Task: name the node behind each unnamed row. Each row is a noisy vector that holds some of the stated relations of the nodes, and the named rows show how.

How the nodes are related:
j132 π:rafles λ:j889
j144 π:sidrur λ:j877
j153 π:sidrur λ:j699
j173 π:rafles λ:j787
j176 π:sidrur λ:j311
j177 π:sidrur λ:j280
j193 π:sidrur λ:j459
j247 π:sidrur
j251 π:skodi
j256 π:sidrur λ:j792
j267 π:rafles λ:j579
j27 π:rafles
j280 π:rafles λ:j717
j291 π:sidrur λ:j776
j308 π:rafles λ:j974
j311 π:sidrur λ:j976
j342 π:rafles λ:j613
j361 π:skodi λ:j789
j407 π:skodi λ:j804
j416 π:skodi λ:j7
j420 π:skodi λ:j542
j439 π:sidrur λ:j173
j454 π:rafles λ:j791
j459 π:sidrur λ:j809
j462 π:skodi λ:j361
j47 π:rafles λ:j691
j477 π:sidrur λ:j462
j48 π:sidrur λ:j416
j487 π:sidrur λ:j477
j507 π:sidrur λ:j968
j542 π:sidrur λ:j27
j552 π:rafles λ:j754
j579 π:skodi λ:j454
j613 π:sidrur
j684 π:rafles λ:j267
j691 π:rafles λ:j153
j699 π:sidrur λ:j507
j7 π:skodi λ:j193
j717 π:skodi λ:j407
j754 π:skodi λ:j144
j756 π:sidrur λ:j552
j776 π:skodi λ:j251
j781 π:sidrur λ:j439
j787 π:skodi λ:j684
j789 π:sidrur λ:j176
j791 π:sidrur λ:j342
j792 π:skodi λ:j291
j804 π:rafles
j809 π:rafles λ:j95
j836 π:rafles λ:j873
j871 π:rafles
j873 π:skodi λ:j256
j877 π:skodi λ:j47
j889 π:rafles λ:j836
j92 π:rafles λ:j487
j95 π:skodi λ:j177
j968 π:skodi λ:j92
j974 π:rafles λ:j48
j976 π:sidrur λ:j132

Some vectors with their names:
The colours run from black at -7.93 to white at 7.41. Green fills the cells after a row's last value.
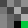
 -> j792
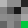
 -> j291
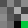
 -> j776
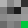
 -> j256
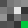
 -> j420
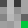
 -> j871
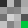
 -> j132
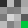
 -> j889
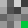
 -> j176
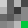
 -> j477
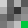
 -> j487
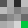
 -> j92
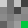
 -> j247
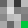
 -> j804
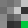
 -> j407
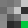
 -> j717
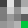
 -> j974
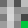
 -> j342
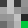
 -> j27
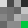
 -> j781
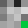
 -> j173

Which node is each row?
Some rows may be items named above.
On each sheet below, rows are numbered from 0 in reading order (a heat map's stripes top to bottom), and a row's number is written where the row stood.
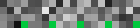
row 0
j873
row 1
j877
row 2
j889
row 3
j756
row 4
j462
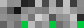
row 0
j291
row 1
j889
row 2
j27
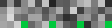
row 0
j552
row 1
j756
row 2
j462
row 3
j542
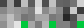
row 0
j691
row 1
j809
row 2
j968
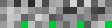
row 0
j267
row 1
j889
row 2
j976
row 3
j507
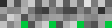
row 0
j132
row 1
j699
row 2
j153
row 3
j177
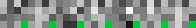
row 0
j789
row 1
j267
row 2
j95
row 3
j280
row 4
j787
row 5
j809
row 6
j454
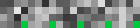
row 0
j754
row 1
j684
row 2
j361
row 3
j48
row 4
j454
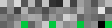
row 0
j193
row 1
j144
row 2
j836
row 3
j579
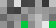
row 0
j311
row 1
j691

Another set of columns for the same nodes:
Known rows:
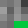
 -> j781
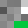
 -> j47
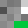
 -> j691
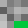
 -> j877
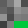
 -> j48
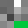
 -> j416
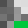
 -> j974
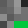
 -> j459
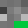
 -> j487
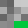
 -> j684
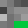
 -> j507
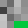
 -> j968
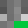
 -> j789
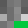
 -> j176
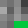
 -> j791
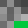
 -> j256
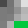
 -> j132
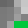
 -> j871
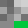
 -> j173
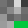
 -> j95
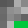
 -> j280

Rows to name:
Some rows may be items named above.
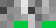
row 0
j92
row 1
j968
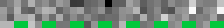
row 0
j792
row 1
j877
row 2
j144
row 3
j177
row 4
j804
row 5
j789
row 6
j691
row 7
j552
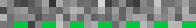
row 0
j153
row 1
j193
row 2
j754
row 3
j95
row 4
j291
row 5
j420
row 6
j792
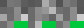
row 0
j311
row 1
j280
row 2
j976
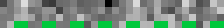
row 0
j889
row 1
j756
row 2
j477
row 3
j177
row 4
j836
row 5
j873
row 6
j361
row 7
j809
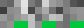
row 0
j92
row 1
j462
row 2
j699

